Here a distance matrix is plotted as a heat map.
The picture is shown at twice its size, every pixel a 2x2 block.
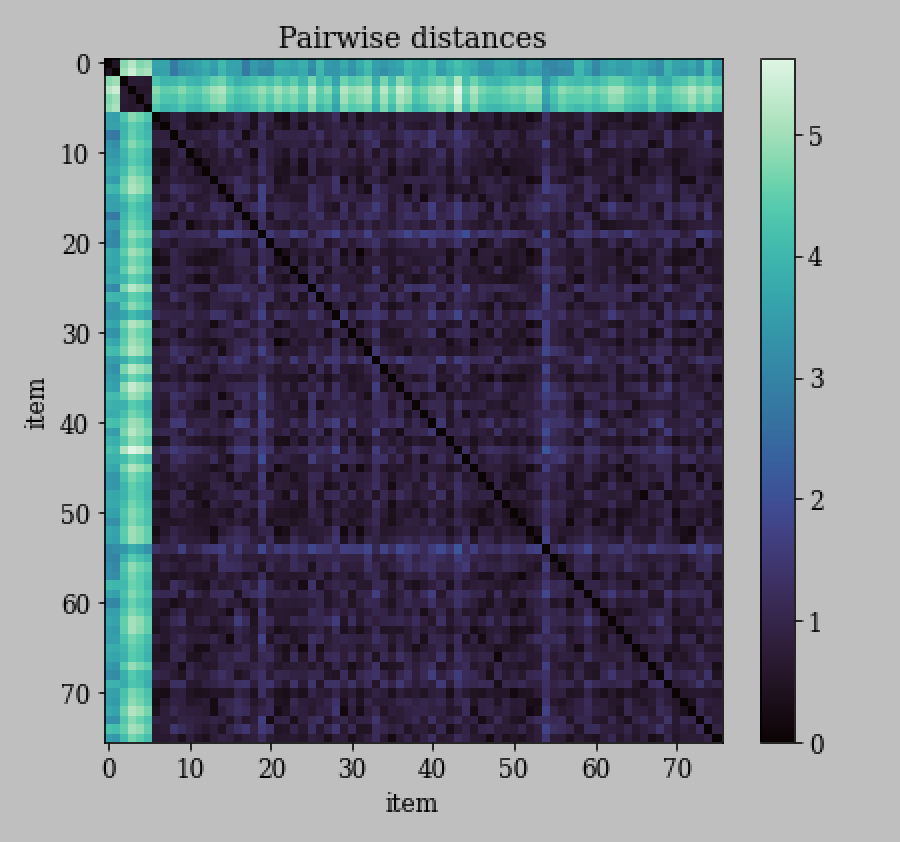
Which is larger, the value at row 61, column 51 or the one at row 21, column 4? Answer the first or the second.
the second
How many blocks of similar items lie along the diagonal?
3
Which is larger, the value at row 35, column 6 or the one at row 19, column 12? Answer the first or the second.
the second
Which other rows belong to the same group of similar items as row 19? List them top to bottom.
6, 7, 8, 9, 10, 11, 12, 13, 14, 15, 16, 17, 18, 20, 21, 22, 23, 24, 25, 26, 27, 28, 29, 30, 31, 32, 33, 34, 35, 36, 37, 38, 39, 40, 41, 42, 43, 44, 45, 46, 47, 48, 49, 50, 51, 52, 53, 54, 55, 56, 57, 58, 59, 60, 61, 62, 63, 64, 65, 66, 67, 68, 69, 70, 71, 72, 73, 74, 75
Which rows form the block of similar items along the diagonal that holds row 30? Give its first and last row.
6 to 75
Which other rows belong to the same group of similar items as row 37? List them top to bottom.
6, 7, 8, 9, 10, 11, 12, 13, 14, 15, 16, 17, 18, 19, 20, 21, 22, 23, 24, 25, 26, 27, 28, 29, 30, 31, 32, 33, 34, 35, 36, 38, 39, 40, 41, 42, 43, 44, 45, 46, 47, 48, 49, 50, 51, 52, 53, 54, 55, 56, 57, 58, 59, 60, 61, 62, 63, 64, 65, 66, 67, 68, 69, 70, 71, 72, 73, 74, 75
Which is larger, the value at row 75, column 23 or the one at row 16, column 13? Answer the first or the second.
the second
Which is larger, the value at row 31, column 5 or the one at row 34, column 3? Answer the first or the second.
the second
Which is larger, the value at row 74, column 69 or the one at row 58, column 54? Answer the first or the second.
the second
